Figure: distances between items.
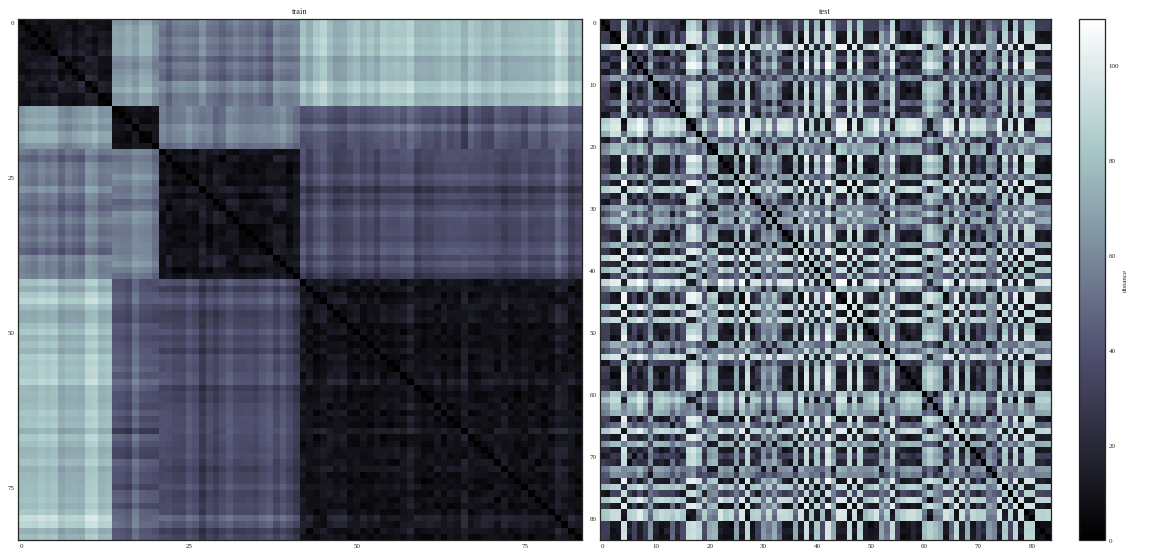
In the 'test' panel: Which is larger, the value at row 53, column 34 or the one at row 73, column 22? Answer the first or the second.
the second
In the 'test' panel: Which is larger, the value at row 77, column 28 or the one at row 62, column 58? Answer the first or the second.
the first
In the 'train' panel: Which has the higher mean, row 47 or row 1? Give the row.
1
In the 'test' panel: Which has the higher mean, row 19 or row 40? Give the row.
40
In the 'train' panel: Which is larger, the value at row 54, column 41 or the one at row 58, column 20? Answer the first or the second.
the second
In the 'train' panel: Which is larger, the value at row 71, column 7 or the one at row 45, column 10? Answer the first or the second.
the second
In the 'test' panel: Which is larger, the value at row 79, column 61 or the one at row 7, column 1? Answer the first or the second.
the second
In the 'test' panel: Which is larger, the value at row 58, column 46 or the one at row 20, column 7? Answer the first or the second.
the first
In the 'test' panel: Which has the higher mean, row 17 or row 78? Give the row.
17
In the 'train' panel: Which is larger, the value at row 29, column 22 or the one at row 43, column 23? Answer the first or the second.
the second
